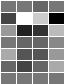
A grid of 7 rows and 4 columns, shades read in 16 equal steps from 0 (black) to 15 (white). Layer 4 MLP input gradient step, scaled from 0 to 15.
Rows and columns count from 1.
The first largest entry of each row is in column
1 2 4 4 1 4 1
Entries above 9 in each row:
0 2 1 0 1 1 0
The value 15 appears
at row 2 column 2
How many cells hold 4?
2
